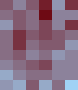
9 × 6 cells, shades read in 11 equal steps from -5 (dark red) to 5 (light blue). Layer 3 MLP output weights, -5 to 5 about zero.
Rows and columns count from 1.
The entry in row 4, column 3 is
-1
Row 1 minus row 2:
-1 2 -1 1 1 -4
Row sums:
-6 -4 -3 -7 -3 3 0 6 12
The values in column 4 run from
-5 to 3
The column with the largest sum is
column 1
